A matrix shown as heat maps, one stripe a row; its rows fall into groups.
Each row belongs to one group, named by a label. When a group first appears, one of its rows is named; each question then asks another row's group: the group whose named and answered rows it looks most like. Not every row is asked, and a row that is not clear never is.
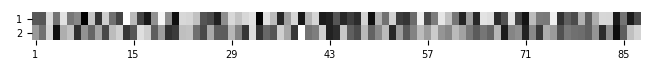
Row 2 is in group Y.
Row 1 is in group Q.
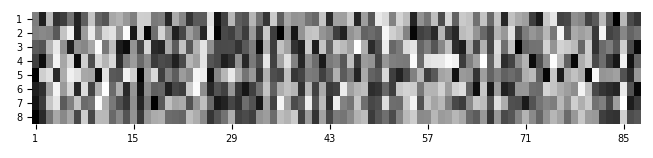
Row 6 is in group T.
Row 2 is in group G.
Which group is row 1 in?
Y
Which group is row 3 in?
T
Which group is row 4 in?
T
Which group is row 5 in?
Q
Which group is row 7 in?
T
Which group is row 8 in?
T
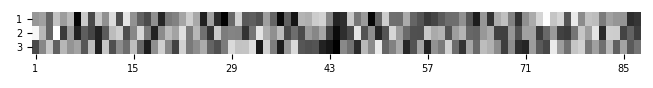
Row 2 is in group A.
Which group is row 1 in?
G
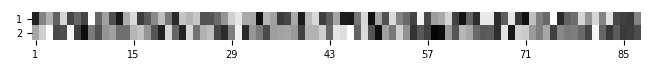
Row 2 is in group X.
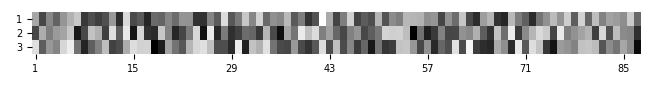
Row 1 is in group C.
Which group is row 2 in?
G
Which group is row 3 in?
X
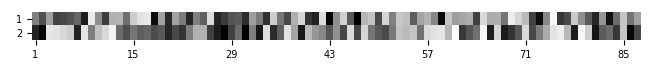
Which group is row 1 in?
Y
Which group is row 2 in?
T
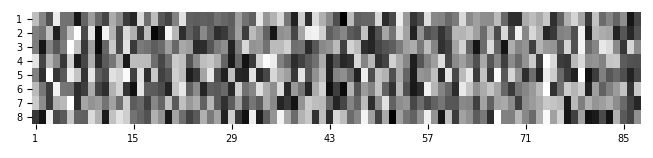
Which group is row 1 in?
A
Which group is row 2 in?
X
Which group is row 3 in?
C
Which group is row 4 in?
A
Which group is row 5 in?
Y
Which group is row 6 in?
A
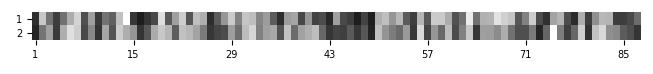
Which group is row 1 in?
Q
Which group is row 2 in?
Q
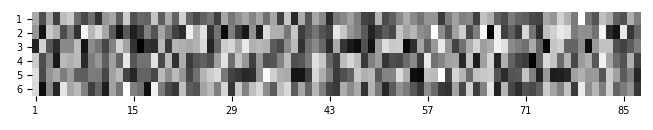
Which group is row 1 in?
C
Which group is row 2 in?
T
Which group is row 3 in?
Q
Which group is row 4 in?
C
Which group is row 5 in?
A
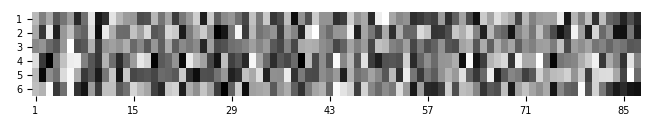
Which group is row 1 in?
G
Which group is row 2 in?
X
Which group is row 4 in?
X
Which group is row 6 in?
X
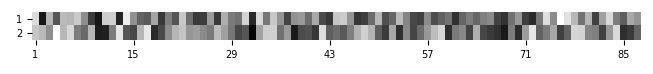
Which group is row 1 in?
C
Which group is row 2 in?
A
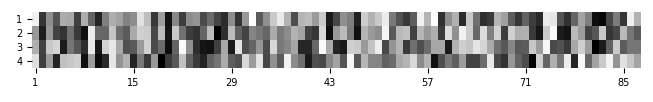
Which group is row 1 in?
Y
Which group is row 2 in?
Y
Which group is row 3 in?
A
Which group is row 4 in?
C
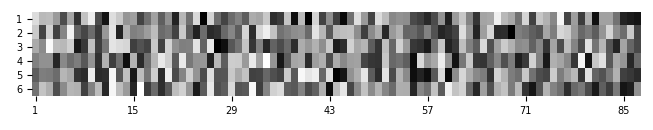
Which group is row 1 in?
G
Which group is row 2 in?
C
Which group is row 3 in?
G
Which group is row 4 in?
Q
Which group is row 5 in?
G
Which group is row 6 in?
Y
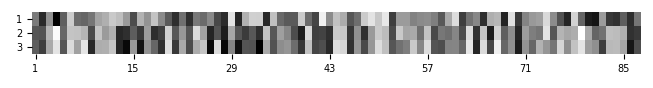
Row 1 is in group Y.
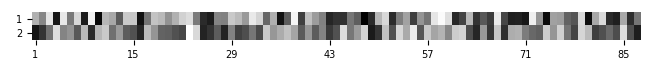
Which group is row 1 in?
Q
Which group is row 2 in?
T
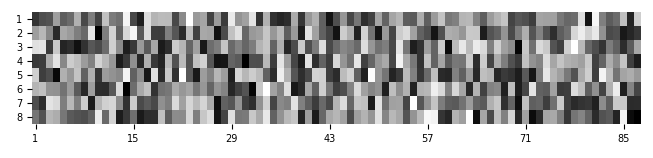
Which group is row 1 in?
Q
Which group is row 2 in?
X
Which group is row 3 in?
A
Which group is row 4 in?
T
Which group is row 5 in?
C
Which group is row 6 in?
A
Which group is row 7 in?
T
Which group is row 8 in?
T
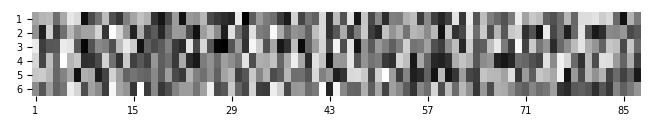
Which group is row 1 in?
X
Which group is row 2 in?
Y
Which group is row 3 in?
X
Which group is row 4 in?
C
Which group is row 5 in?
G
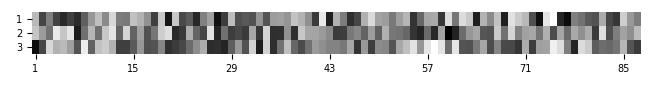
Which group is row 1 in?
Y
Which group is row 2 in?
G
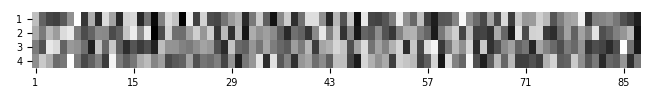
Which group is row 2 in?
X
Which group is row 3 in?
T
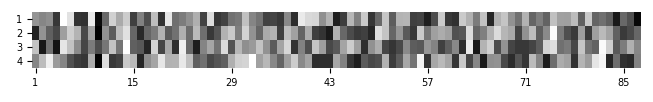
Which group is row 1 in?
G
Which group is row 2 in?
Q
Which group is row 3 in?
C
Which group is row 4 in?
Q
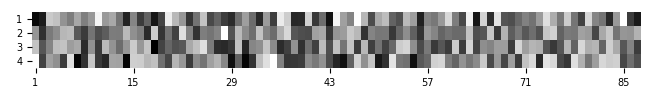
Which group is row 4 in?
A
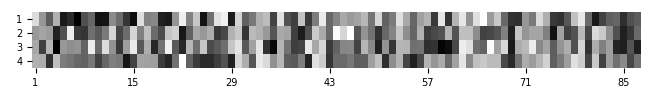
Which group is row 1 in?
A
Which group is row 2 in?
X
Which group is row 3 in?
X
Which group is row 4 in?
A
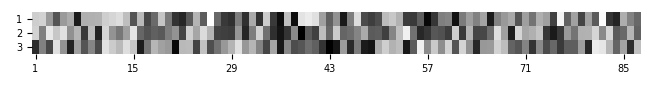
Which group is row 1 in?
G
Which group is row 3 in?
Q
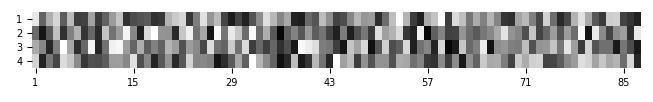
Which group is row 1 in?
A
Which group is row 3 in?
G
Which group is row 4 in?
X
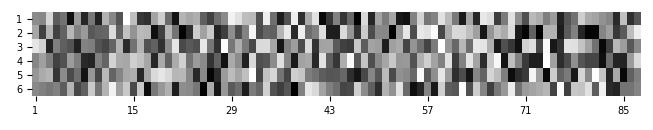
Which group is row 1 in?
Q
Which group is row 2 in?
Y
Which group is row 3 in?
A
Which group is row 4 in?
Y
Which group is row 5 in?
Q
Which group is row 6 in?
G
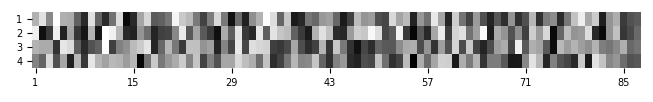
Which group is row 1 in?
A
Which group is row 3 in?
X
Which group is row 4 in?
Q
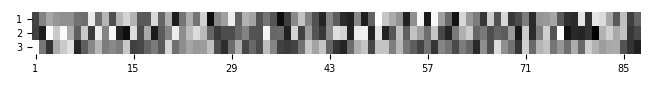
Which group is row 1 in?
Q
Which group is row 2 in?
T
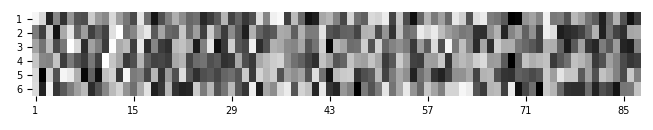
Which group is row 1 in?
A
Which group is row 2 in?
Y
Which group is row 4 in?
A
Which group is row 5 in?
C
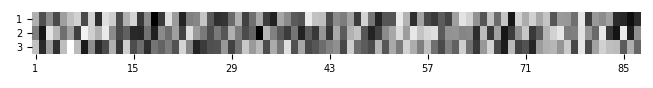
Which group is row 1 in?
X
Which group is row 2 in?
T
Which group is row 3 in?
C
